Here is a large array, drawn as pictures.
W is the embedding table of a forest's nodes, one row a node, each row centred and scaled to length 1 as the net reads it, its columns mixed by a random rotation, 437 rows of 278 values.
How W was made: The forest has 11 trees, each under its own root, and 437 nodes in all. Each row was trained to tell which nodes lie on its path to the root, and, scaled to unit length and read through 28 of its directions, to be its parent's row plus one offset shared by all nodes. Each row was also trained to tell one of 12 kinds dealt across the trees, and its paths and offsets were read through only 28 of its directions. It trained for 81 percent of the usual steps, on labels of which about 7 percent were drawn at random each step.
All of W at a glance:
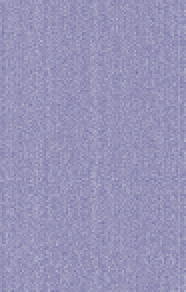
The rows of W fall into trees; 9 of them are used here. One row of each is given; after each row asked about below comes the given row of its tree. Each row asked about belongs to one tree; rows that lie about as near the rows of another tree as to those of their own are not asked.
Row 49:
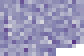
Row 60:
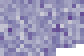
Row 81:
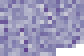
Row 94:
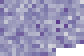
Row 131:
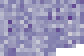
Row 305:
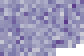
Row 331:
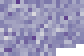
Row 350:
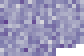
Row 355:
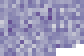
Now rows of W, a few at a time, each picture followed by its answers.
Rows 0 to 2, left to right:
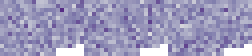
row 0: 81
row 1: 355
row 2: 49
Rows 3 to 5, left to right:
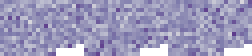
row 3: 355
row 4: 131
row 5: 305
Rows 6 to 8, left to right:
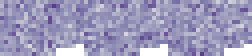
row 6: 81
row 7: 350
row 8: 350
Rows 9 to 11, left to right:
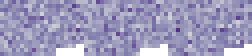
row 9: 131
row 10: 131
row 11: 49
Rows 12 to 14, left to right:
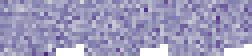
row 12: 350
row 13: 60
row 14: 81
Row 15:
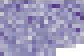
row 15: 81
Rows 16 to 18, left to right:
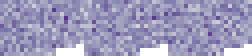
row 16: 331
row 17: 131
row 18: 81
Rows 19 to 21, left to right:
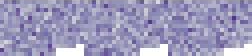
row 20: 305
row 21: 81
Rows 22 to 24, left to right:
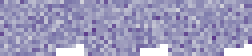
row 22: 355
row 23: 350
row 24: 355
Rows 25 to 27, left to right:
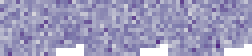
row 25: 305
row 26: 81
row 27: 81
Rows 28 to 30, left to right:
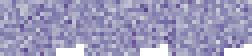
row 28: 355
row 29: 81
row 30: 350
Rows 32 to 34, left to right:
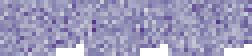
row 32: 305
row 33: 355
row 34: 94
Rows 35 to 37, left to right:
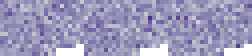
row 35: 81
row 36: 331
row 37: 355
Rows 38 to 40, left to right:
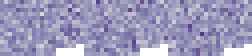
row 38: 305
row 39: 81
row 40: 131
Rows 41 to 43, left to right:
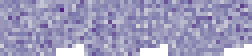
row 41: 81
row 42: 305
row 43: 131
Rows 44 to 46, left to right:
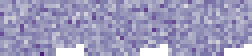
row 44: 94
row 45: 131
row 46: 350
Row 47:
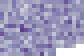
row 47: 355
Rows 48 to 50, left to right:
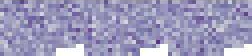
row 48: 131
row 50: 331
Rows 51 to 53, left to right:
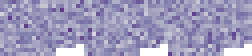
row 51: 131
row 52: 305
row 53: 131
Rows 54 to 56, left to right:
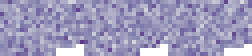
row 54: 94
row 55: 355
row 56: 305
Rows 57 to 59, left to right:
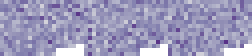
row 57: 81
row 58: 305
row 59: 49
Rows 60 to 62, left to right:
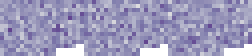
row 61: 94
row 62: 49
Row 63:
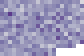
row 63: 355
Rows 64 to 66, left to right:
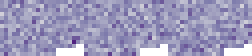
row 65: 94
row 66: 350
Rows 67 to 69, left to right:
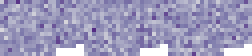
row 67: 60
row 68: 60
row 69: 355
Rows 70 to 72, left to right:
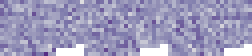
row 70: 350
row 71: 331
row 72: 331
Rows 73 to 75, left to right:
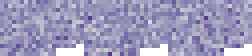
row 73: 350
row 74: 60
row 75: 60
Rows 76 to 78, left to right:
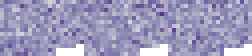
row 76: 49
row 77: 81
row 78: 331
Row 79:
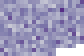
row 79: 49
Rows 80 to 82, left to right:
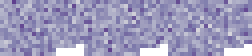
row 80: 131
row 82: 94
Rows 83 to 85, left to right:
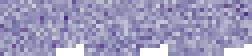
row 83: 331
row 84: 350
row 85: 305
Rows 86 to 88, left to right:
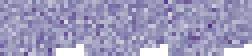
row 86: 49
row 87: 305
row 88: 131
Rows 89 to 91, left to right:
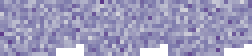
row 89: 49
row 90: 331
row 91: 49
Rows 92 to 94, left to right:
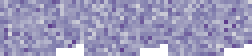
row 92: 305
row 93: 94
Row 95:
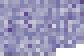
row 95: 305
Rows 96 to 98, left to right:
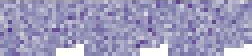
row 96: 49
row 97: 305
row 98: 131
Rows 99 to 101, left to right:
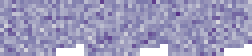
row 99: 331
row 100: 305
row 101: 331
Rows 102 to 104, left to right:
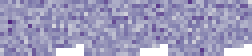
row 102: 350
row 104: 350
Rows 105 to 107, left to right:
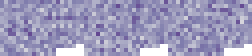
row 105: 331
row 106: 305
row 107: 60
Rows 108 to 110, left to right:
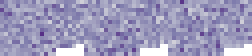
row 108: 81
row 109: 49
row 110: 131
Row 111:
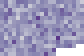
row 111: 60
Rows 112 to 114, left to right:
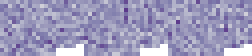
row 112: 81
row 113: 94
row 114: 94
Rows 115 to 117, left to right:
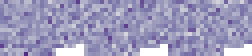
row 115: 350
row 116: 81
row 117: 49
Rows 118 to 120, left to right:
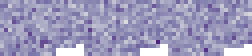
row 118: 331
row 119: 49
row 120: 94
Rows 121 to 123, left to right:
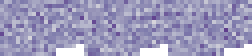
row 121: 355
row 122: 131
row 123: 355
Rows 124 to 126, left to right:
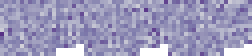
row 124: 60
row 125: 49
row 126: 331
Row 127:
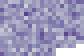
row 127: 305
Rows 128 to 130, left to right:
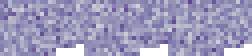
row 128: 60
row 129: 94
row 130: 60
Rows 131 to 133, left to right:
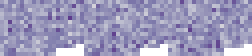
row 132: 305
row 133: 81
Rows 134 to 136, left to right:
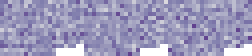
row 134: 350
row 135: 350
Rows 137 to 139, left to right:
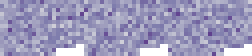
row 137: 131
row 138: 305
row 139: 131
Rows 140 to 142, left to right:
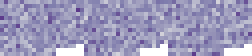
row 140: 355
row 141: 49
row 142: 350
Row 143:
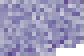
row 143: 305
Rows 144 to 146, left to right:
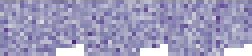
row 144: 49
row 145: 350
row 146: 81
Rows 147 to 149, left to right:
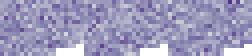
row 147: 81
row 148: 81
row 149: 49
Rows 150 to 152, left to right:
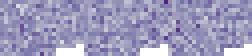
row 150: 350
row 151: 305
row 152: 350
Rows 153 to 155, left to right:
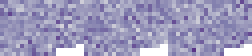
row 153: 350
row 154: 81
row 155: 355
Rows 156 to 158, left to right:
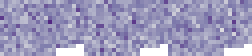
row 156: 355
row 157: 305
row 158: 355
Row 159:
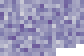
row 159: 355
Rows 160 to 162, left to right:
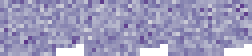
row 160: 331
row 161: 60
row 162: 305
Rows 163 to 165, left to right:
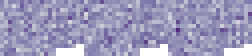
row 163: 131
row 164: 131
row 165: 49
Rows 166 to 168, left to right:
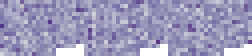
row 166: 350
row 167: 305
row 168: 355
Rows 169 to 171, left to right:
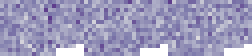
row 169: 81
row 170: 60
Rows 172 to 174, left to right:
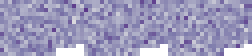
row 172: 60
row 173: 305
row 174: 355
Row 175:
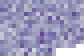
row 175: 131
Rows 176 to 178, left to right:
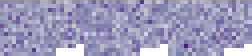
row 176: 350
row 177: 305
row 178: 355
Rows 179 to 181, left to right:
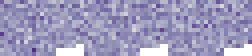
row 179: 350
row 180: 131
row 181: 94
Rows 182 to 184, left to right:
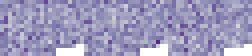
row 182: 60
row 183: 81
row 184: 331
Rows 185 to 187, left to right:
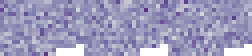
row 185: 305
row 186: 81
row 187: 331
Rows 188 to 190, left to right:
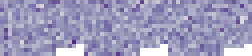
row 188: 305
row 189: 331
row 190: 60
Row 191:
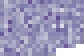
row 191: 94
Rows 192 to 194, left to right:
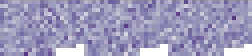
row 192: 94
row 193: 81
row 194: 331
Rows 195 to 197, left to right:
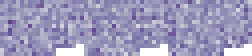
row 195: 350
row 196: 131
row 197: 350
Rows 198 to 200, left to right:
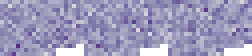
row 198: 355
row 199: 355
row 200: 131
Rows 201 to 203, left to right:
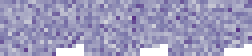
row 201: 355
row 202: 81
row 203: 131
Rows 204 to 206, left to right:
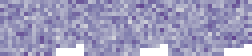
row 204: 305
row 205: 81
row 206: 355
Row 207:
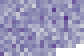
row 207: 331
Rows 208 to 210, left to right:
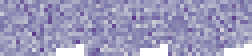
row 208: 131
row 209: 131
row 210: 81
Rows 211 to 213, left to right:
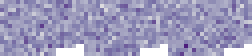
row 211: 81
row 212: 350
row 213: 355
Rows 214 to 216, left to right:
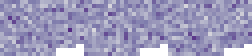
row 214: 131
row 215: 305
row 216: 350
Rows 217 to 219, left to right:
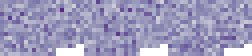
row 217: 350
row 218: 131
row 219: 350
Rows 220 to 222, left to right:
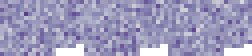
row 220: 305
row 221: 49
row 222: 49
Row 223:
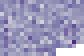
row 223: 49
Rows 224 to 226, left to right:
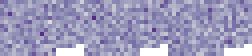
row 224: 331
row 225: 131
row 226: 94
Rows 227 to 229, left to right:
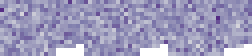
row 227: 305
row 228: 94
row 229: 81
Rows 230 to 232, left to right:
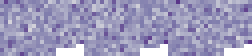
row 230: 60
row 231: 94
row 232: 94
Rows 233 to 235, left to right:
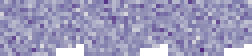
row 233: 49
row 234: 131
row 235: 350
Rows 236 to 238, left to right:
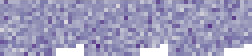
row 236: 60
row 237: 350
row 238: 81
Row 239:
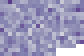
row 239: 94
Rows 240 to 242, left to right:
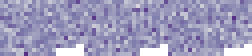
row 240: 355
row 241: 49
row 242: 331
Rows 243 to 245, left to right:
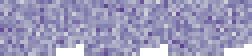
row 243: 94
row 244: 305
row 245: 355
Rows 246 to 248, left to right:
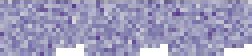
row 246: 60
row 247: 305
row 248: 49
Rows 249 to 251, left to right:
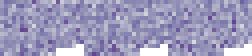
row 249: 81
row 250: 305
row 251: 350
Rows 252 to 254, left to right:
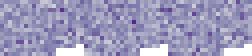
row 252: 49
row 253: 350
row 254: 305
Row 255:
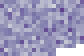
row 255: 49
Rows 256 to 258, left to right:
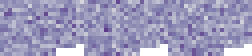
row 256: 49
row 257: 81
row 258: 350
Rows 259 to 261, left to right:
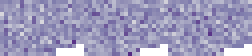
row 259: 49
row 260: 131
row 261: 131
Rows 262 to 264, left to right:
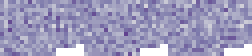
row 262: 94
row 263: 81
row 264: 350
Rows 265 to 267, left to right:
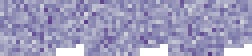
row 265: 131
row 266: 131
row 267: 350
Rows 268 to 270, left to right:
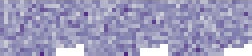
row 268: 94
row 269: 94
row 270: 305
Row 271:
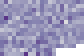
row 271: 60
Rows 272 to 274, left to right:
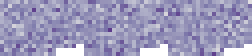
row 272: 49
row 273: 350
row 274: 350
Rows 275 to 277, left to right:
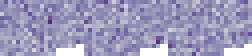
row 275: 131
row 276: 131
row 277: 350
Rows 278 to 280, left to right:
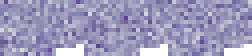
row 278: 60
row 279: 355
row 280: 355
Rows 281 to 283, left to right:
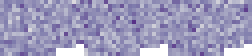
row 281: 60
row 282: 350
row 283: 350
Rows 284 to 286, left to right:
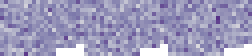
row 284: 355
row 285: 355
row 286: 81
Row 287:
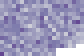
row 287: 81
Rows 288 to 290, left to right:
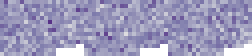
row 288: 350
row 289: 350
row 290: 81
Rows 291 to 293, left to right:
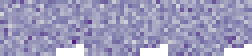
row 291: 131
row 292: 350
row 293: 94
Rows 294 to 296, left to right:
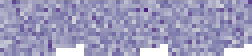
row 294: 131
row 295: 331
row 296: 49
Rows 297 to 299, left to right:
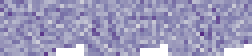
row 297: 131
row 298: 331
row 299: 131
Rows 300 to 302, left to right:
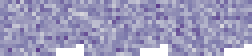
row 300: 94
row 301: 49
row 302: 331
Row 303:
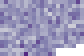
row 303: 350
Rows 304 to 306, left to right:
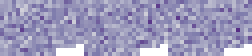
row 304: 355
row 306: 131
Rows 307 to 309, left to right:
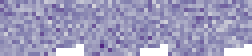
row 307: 81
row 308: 355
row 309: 331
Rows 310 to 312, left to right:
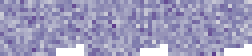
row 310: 49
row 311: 305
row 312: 81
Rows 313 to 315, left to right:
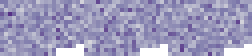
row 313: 355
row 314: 131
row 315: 350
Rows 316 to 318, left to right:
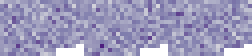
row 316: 81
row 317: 355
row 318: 355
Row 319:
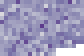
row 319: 131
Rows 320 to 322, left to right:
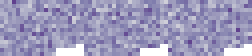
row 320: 131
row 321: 49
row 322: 131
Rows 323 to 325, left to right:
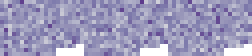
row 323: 305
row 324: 305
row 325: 131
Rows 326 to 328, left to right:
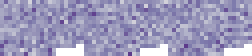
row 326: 49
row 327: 81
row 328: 81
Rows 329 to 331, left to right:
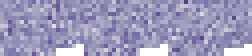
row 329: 81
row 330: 131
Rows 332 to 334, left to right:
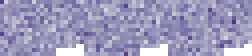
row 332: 94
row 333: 350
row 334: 305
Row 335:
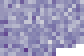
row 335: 350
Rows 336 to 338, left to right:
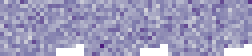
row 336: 355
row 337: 355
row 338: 305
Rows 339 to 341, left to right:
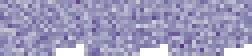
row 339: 355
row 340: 131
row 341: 350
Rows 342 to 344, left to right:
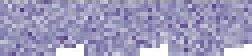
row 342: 94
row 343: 49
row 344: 331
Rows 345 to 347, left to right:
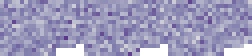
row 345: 350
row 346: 305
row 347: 355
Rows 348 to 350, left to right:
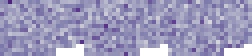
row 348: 94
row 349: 355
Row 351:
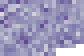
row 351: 131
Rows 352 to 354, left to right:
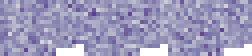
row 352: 94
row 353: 49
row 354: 49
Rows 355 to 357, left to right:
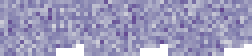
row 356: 131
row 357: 331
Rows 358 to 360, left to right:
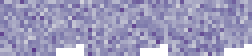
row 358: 350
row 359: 305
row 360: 49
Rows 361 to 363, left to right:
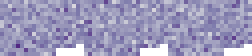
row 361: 355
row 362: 350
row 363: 355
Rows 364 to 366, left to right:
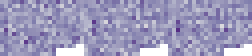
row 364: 331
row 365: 81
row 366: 355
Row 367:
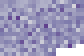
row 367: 355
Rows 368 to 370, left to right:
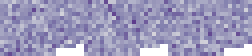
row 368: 305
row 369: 49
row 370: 305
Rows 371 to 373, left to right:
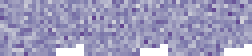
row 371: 355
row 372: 94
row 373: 60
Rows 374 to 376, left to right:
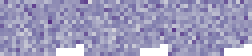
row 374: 49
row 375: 94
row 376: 331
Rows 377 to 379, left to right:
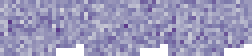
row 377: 355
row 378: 49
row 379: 60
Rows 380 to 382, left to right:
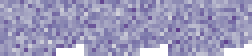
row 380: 355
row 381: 81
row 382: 49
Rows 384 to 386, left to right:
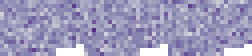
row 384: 49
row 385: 49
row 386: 49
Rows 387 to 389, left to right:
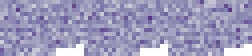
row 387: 131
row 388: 131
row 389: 81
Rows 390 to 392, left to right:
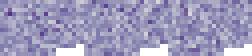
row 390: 49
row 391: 305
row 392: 305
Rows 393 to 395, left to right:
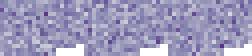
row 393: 305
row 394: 131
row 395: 305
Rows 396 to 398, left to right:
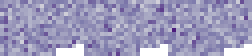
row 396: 81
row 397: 350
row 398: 331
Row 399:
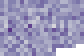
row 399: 350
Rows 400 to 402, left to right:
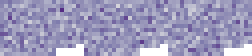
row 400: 350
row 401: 131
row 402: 355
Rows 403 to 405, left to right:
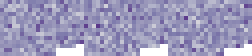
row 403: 94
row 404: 331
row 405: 355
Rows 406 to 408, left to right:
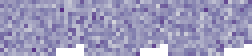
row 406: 60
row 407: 355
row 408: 305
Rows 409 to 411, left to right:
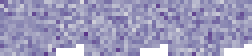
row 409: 350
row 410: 60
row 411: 131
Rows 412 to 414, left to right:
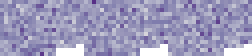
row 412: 350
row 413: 94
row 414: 131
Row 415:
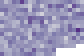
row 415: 131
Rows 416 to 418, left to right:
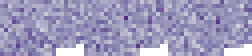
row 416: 331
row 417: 350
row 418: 355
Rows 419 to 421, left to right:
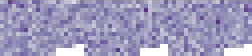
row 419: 131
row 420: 60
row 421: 355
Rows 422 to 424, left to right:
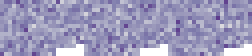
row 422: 331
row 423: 81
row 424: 81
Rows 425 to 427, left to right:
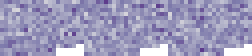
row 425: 49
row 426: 131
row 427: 49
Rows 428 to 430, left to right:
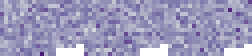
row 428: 94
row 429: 331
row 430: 331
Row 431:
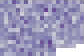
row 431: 331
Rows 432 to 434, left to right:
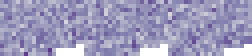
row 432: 49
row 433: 305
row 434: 131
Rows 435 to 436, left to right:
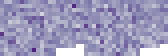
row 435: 60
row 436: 331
